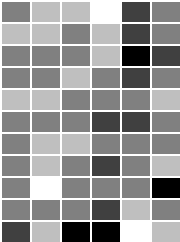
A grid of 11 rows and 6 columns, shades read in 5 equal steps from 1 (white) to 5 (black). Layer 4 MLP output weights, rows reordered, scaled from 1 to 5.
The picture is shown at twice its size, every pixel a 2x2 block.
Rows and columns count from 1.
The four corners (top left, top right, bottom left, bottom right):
3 3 4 2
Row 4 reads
3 3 2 3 4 3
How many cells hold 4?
9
